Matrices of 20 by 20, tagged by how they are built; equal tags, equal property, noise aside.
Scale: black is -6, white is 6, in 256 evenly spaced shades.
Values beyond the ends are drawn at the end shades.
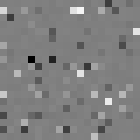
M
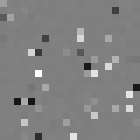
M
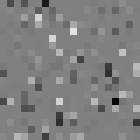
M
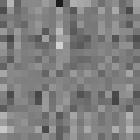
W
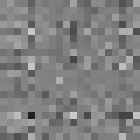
W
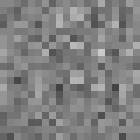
W
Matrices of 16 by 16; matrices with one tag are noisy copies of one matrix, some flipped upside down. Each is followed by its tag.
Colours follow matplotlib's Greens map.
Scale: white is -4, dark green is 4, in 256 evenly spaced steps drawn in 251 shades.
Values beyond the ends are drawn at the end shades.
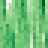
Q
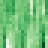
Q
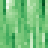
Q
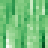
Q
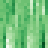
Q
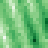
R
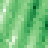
R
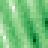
R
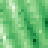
R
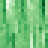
Q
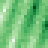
R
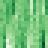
Q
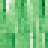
Q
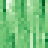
Q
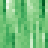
Q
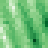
R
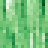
Q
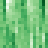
Q
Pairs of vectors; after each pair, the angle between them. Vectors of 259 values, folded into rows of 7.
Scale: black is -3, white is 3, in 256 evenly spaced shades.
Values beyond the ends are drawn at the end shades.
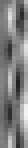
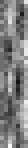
nearly parallel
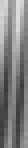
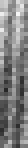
nearly parallel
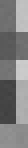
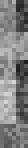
nearly opposite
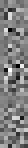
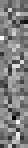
partly opposed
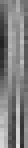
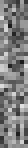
partly opposed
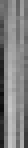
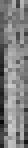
nearly parallel
